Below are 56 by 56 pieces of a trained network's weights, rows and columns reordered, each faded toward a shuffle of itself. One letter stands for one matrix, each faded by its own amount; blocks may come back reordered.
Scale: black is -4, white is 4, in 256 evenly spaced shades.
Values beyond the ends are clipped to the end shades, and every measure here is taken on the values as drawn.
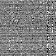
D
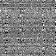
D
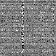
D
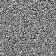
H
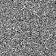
H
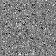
H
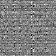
D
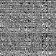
D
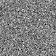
H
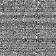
D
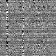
D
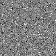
H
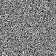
H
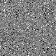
H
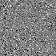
H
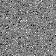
H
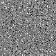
H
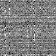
D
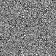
H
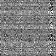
D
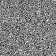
H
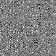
H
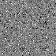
H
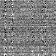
D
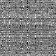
D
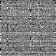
D
